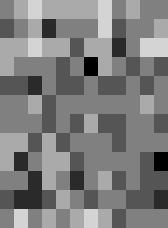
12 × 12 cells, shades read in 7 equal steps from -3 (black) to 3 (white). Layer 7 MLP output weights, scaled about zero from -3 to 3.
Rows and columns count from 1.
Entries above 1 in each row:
2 1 3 0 0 0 0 0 0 0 0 2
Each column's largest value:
1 2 2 1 1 1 2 2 0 1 2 2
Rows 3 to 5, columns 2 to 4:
1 2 1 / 0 0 0 / -1 -2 0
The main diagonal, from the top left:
0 0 2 0 -1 0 1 0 0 0 -1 0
